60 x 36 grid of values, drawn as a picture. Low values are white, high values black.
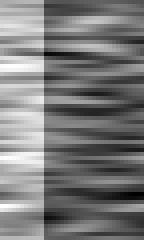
The ninth with the lowest average is the middle left. Streaks run across, left to right. A vertical seam about 30% of the way across splits the table, and the right part is higher.
